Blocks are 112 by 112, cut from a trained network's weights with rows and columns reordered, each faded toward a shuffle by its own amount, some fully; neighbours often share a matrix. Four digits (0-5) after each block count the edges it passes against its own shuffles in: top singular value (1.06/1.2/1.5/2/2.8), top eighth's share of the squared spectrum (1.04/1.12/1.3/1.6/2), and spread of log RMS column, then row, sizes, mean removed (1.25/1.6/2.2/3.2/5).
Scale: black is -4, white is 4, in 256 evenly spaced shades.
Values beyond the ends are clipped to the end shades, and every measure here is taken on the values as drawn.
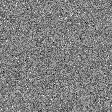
0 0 0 0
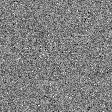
0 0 0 0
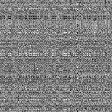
5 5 3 3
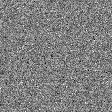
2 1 0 0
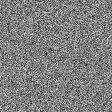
1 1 0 0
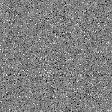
3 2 1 2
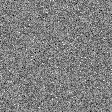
0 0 0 0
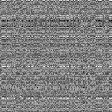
5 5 2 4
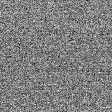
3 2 0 0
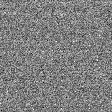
3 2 0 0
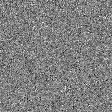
2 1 0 0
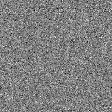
3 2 0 1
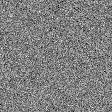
0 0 0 0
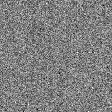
3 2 0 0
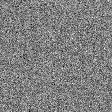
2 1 0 0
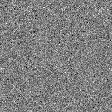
3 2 0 1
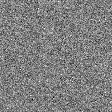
2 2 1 0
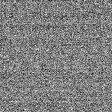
3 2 0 1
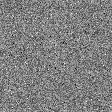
1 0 0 0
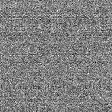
3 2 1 1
